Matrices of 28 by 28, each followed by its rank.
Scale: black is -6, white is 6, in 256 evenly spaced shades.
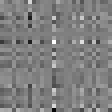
two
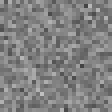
full rank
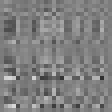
two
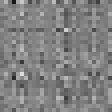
three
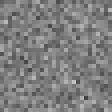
full rank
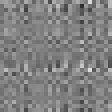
three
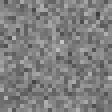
full rank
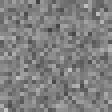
full rank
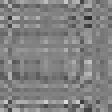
two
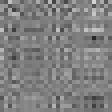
three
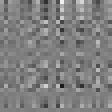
two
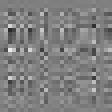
two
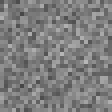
full rank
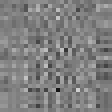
three
